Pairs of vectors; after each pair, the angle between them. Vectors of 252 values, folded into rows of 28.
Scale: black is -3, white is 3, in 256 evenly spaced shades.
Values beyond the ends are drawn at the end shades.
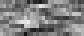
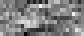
nearly parallel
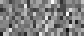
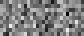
nearly opposite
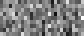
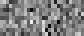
partly opposed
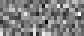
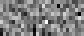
nearly opposite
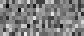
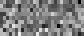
partly aligned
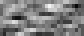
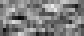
nearly parallel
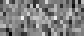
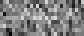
nearly parallel
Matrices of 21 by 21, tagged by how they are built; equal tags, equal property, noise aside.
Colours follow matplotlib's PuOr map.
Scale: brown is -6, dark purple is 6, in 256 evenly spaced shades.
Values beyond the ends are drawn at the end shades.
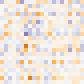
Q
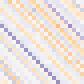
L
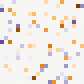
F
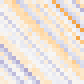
L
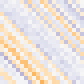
L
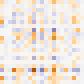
Q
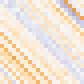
L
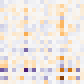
Q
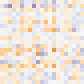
Q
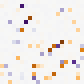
F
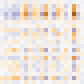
Q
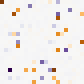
F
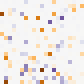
F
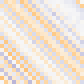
L
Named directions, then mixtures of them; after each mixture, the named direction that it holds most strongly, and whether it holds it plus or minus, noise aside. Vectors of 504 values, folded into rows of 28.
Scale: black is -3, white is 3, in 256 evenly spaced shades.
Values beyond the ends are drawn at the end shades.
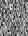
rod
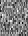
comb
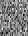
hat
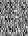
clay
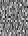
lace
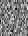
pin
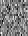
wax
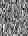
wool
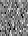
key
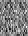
clay, plus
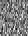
wool, plus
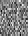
lace, minus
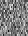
rod, plus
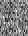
clay, plus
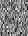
pin, minus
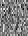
wool, plus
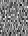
lace, minus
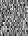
rod, plus
